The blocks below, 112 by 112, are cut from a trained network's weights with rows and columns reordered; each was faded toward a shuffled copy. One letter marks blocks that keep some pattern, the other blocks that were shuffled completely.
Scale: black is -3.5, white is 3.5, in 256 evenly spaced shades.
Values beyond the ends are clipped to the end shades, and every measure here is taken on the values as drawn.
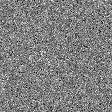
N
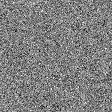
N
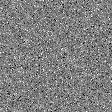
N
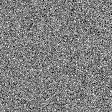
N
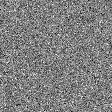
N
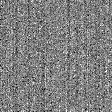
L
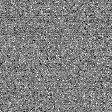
L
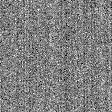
L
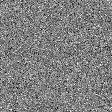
N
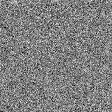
L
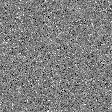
N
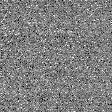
L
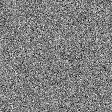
N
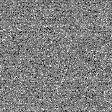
L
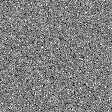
N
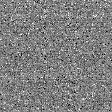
L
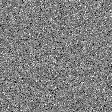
N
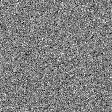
N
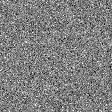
N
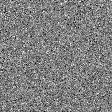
N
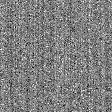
L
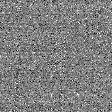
L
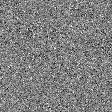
N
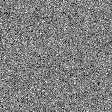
N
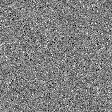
N
